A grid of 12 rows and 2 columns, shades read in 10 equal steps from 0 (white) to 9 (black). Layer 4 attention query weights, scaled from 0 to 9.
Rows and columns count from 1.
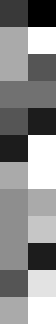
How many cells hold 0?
4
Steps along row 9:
down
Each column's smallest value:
3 0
